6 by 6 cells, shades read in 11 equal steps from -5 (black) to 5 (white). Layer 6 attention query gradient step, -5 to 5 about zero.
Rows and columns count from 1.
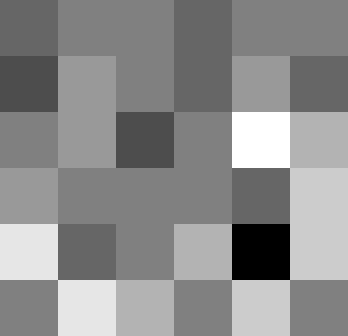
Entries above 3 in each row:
0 0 1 0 1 1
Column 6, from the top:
0 -1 2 3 3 0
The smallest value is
-5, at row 5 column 5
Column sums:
2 5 0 0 3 7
